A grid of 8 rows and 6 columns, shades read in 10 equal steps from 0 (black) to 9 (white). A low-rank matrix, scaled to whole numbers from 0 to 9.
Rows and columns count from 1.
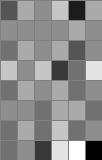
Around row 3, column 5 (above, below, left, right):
6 4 6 5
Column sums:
36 44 37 47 37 38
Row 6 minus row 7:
1 -1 0 -1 2 -1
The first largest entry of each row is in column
4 5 2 6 2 4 4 5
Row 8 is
4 5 2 8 9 0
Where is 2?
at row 4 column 4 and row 8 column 3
